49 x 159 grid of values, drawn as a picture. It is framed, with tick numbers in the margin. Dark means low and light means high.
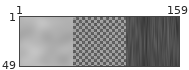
It is made of 1 by 3 panels. Panel 1,1: high, smooth, faint in contrast. Panel 1,2: middling, checkered, strong in contrast. Panel 1,3: low, streaked downward, faint in contrast.
